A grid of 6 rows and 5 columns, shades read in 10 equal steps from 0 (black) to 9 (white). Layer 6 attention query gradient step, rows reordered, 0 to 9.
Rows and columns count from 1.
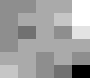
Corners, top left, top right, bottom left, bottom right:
5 9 7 0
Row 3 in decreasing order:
8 6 5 5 4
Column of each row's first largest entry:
5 5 5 2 1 1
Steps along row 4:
up same same same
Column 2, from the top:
5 6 4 6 6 6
